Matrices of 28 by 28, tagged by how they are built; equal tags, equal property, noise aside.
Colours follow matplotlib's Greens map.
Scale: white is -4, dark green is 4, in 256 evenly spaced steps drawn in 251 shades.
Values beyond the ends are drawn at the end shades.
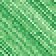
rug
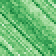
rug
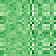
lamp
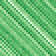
rug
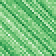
rug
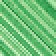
rug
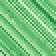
rug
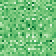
lamp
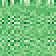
lamp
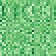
lamp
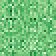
lamp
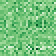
lamp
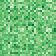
lamp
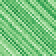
rug
